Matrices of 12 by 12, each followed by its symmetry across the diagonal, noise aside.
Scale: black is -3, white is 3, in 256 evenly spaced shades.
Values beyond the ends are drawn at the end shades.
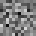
neither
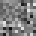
antisymmetric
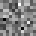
antisymmetric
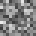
symmetric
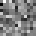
antisymmetric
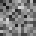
symmetric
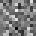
neither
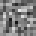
antisymmetric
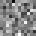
neither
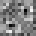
symmetric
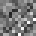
symmetric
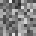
neither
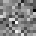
neither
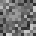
symmetric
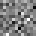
antisymmetric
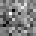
antisymmetric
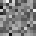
antisymmetric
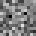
neither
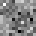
symmetric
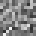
neither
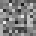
antisymmetric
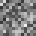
symmetric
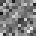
symmetric
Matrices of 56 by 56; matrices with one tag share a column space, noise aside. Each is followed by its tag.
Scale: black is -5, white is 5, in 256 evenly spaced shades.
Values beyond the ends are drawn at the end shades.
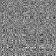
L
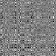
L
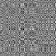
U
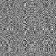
U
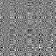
L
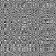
U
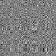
U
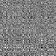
L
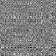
L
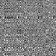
L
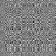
U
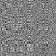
U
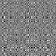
L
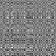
L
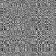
U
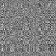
U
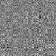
L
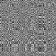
U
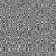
U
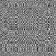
U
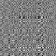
L
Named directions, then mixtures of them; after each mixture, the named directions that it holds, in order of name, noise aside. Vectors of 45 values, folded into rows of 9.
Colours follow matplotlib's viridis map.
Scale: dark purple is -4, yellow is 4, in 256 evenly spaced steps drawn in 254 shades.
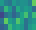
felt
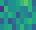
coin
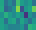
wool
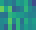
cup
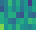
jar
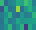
coin, felt, wool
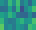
jar, wool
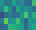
felt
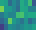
cup, jar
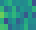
felt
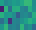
coin, cup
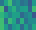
coin, felt, jar
